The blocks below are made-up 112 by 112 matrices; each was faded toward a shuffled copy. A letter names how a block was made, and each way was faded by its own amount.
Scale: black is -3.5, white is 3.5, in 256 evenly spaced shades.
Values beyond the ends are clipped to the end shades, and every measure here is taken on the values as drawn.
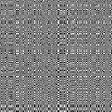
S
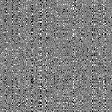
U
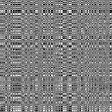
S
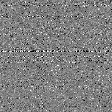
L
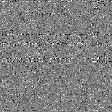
L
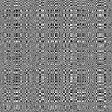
S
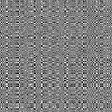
S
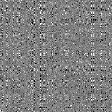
U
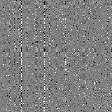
U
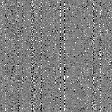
U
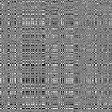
S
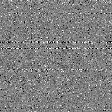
L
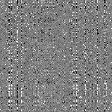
U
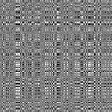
S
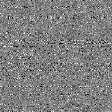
L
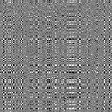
S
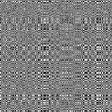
S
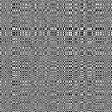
S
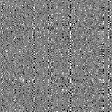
U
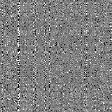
U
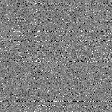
L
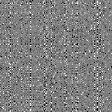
U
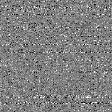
L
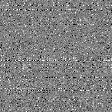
L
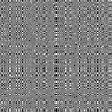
S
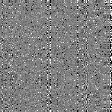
U
